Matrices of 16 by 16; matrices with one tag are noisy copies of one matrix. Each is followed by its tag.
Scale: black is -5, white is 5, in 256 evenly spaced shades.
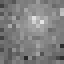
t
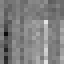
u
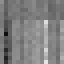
u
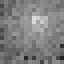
t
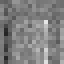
u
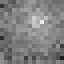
t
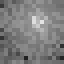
t
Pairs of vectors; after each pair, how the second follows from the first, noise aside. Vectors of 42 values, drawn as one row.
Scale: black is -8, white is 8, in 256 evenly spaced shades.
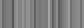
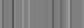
partly zeroed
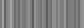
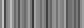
scaled up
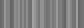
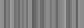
negated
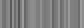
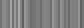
negated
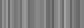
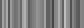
scaled up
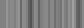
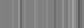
partly zeroed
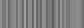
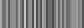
scaled up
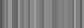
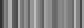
scaled up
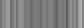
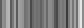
scaled up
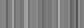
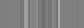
partly zeroed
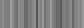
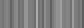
negated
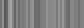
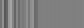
partly zeroed
